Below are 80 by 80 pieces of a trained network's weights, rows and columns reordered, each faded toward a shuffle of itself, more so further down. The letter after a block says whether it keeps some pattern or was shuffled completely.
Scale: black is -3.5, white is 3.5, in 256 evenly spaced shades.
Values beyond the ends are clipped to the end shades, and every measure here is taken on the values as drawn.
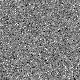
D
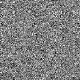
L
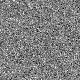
D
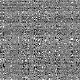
L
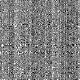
L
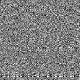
L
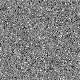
D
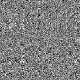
L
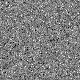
D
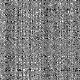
L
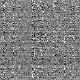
L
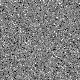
D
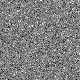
D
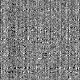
L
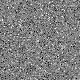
D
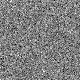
D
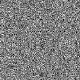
L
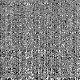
L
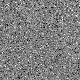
D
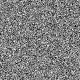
D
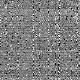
L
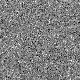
D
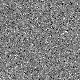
D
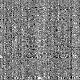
L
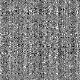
L
